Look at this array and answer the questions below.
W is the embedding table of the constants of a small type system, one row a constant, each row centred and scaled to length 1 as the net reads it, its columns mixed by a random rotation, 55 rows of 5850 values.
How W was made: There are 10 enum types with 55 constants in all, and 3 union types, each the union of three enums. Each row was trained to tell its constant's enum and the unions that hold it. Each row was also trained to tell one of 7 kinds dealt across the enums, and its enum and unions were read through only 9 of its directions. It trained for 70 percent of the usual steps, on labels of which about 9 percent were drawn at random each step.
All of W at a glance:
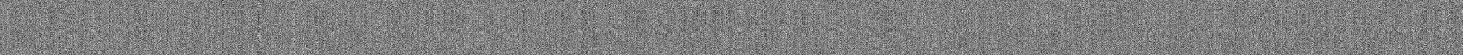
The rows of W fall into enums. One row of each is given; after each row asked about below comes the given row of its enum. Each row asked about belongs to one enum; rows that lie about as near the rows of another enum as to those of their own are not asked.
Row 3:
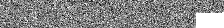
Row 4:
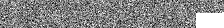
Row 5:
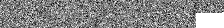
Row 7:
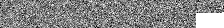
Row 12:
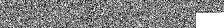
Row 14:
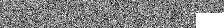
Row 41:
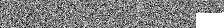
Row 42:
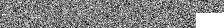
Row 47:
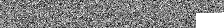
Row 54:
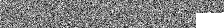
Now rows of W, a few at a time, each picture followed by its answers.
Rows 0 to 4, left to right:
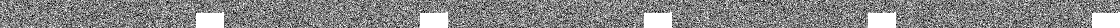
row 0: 12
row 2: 4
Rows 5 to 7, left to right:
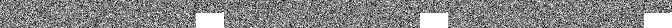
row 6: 12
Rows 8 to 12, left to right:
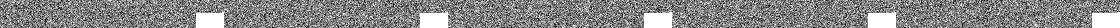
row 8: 41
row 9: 3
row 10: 47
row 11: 47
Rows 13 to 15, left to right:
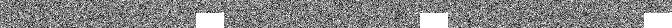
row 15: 12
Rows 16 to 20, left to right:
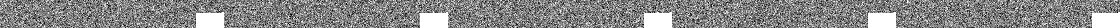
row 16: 7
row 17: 14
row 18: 54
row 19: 12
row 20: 14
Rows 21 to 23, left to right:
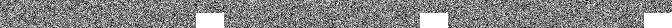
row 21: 7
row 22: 14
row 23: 14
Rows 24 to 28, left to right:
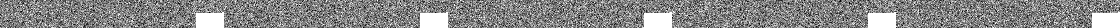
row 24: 42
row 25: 7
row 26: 3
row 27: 12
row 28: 41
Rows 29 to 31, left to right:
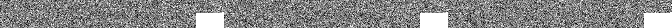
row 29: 47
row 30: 12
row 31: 7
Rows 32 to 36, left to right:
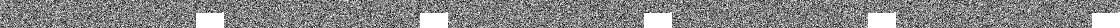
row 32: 7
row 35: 3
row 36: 47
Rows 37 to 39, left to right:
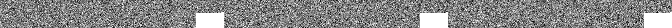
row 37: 3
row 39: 42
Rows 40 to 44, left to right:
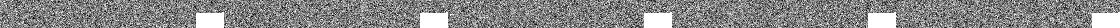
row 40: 7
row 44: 42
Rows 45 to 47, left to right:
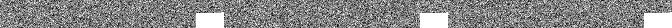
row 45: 47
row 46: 42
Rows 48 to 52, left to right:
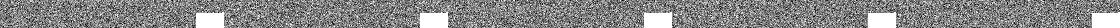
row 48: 4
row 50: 3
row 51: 14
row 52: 14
